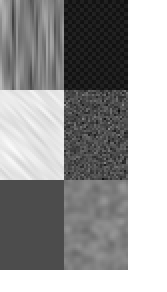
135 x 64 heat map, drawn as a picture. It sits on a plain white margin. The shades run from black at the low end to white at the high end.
It is made of 3 by 2 panels. Panel 1,1: middling, streaked downward. Panel 1,2: very low, checkered, faint in contrast. Panel 2,1: very high, slanting down to the right, faint in contrast. Panel 2,2: low, fine-grained. Panel 3,1: low, flat. Panel 3,2: middling, blotchy, faint in contrast.
